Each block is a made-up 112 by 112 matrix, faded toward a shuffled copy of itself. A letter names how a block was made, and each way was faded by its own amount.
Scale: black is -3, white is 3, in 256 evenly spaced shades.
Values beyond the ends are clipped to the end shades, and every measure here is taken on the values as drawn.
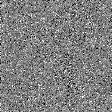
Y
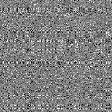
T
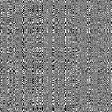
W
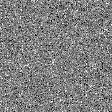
Y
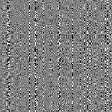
W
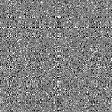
T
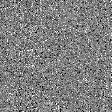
Y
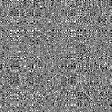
T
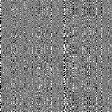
W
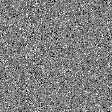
Y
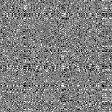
T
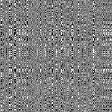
W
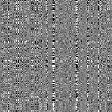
W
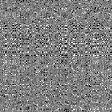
T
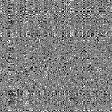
T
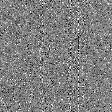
Y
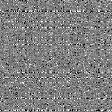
T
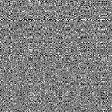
T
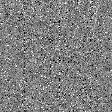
Y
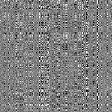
W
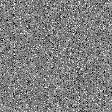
Y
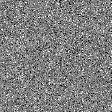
Y
